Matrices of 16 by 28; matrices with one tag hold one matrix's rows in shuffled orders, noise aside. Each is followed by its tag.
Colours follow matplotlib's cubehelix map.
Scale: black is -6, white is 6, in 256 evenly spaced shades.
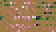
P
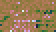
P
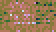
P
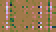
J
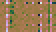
J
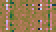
J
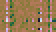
J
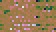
P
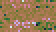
P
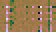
J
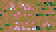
P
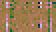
J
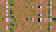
J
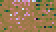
P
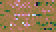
P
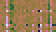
J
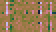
J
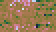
P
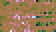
P
